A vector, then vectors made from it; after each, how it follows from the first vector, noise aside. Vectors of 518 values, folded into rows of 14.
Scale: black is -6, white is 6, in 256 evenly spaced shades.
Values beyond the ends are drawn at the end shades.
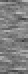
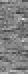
negated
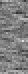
negated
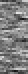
scaled up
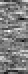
scaled up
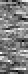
scaled up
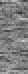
negated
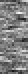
scaled up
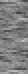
negated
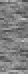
negated
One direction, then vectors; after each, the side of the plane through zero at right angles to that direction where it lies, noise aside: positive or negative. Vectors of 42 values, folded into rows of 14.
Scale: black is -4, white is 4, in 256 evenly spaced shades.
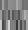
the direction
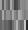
negative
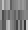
positive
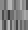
positive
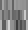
positive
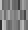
negative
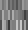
negative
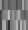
negative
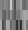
positive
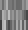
negative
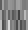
positive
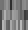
negative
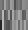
negative
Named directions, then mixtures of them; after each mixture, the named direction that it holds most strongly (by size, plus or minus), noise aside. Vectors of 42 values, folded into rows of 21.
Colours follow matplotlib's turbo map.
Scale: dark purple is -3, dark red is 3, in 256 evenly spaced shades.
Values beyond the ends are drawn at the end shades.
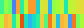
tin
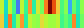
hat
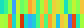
tin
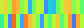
hat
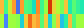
tin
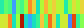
tin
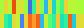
tin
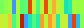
tin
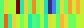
hat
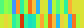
tin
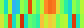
hat
